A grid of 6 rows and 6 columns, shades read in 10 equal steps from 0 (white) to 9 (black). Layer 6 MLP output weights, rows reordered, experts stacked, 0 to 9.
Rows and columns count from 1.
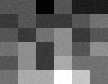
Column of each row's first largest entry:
3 1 2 3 3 1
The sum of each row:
43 38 35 30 30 18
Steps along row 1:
same up down up same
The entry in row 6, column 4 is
0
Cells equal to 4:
5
